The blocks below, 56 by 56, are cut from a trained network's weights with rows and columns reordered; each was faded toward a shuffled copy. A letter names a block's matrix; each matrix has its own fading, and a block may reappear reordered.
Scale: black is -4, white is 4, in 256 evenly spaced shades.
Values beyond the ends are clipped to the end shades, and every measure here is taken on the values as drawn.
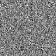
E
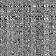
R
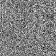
E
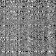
R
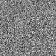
E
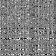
R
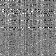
R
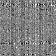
R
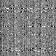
R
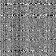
R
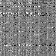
R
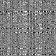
R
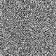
E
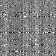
R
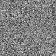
E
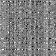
R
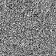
E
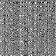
R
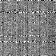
R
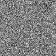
E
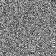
E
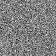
E
